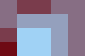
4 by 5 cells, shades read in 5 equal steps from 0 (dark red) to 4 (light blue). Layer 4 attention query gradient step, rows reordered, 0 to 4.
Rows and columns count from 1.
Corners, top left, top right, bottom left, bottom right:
2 2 0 2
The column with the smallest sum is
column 1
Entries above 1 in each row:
3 5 4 4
